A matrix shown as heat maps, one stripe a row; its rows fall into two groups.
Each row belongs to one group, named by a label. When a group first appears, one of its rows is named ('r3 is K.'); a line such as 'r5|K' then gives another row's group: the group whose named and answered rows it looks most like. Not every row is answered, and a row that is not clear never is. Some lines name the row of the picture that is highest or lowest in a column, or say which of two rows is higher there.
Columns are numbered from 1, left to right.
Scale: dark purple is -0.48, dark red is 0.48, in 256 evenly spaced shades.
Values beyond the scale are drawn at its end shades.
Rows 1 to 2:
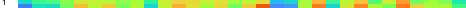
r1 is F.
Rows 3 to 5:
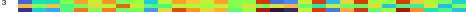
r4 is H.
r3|F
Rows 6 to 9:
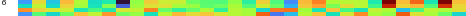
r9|F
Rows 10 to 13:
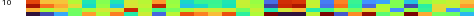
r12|H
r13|F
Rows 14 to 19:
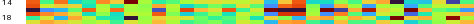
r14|H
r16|F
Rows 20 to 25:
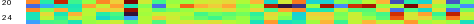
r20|H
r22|H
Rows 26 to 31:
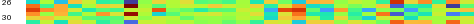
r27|H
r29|H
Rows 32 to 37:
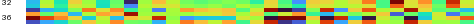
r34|F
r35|H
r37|F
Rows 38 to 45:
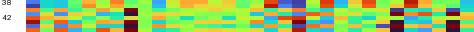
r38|F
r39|F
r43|H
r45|H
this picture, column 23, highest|42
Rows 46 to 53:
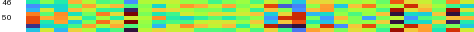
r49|H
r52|F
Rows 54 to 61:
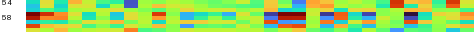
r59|F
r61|H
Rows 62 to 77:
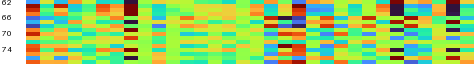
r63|H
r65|H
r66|F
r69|H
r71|H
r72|F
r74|H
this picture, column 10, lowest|68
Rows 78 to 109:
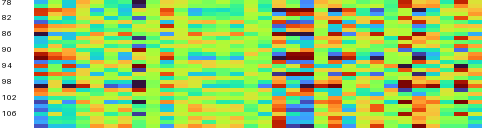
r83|F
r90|H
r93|F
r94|H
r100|H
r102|F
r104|F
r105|F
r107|F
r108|F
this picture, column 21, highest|99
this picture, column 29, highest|99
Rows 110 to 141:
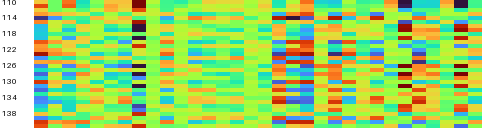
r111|H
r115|H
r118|F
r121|H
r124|F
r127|F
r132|F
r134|F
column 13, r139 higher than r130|Yes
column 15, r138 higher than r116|Yes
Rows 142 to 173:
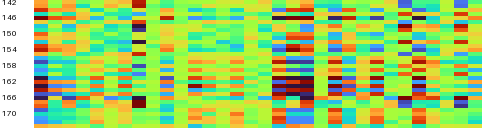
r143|H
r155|H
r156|F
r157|F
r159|F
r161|F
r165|F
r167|H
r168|H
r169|F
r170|F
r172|F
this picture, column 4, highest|166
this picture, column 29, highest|166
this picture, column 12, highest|163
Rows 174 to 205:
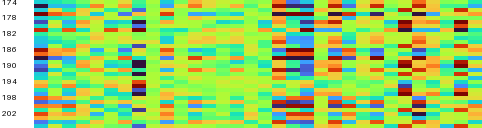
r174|F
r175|F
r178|F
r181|H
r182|F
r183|F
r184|F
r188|F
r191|F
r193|F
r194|H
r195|H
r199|F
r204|F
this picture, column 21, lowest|181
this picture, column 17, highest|181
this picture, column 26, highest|181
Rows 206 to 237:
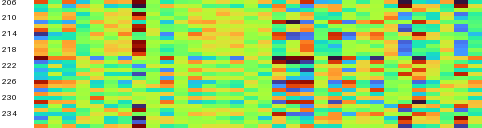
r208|F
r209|H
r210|H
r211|F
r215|F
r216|H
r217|H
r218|H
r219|H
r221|F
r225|F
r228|F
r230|F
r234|F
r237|H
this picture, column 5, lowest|220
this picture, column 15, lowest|220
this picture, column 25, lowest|220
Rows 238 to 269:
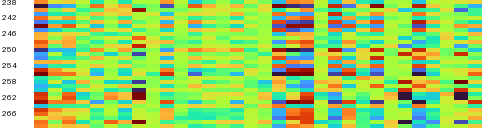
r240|H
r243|F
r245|F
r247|H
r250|F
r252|F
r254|F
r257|F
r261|H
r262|H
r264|F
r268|H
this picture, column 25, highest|239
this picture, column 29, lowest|268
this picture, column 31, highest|258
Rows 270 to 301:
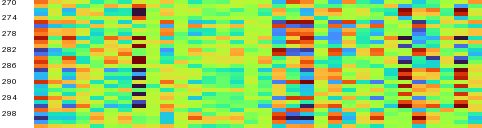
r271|H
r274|H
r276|F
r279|H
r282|F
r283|F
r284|H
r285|H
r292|F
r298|F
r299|F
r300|F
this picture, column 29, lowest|284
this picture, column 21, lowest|279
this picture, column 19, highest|275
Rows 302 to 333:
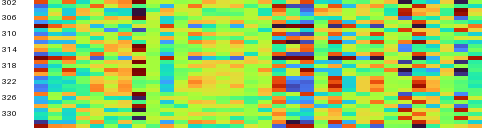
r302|H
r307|F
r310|F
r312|F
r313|H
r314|H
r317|H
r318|F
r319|H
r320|H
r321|F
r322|F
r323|F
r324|F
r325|H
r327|F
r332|F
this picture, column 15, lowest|316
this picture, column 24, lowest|316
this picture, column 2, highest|316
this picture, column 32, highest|316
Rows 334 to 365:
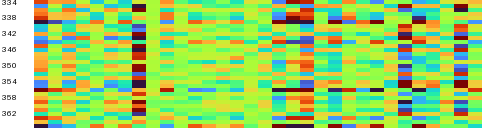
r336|H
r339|F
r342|H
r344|F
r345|H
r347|H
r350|H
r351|H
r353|H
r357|H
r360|H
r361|H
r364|H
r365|F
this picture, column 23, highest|356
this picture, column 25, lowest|356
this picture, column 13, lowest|356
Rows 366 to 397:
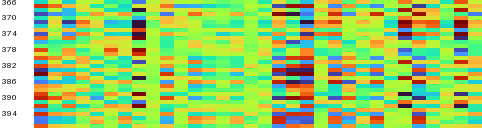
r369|F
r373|H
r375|H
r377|F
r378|H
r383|F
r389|H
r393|F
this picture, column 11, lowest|367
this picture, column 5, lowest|390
